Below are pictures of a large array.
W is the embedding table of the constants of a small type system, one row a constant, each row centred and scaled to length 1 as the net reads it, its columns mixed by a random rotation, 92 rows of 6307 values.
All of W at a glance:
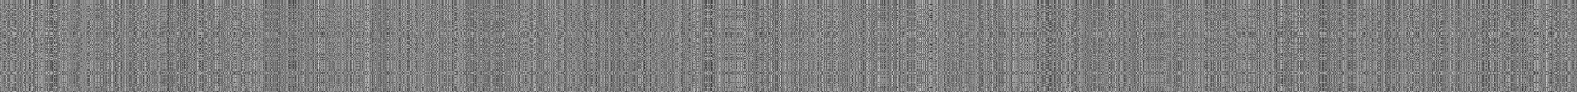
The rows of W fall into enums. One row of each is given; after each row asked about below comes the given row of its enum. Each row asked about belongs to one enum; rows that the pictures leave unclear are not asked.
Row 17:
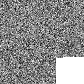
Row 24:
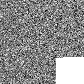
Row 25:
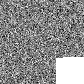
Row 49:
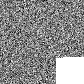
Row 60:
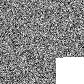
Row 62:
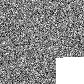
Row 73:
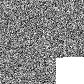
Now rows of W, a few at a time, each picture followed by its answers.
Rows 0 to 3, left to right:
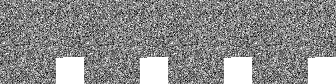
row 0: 62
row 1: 62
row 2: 62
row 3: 62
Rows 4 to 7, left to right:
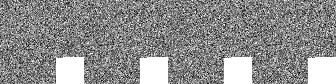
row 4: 17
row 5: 62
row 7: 62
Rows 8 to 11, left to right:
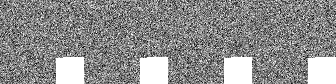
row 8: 60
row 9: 73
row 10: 17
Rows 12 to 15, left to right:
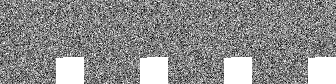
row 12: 62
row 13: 25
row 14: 60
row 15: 17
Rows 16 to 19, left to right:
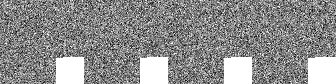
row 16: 73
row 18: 62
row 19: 25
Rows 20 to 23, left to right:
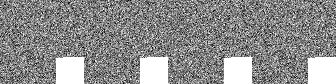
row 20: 60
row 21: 49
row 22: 24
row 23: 60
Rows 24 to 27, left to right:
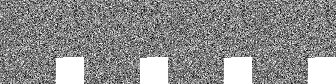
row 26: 24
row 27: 24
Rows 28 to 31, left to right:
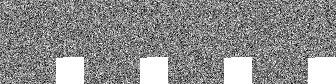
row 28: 73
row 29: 25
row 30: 60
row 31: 24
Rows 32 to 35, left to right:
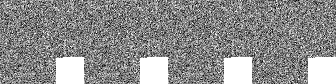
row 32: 73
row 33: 73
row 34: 73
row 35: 49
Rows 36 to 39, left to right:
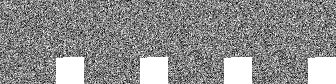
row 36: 73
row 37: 49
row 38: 60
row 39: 60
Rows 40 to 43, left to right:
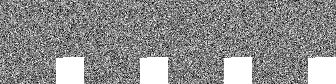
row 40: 25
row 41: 60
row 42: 24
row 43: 49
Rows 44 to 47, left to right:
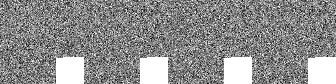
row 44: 17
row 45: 25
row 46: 24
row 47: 25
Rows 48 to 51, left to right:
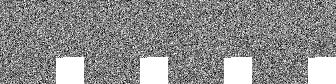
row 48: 49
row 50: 62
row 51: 17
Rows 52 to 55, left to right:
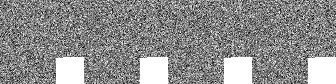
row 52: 60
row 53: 24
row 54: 73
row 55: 24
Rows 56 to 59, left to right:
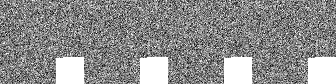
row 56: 62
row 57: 73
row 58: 17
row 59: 73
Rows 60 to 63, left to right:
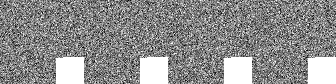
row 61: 49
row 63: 24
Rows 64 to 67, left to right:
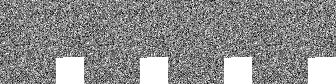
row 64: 62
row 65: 62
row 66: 49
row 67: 62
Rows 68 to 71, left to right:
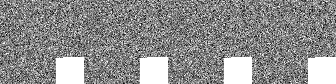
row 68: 62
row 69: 24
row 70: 24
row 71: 25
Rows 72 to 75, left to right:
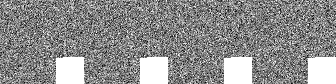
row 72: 73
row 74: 25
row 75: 24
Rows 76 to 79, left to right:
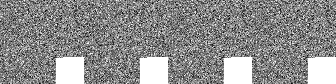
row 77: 62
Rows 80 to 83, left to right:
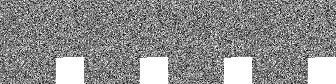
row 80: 24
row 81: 24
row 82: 73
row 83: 24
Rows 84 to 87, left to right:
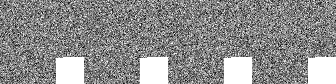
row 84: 60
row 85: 24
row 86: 62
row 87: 17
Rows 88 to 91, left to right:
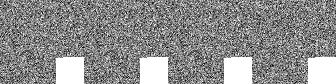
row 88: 60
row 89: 60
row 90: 60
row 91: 73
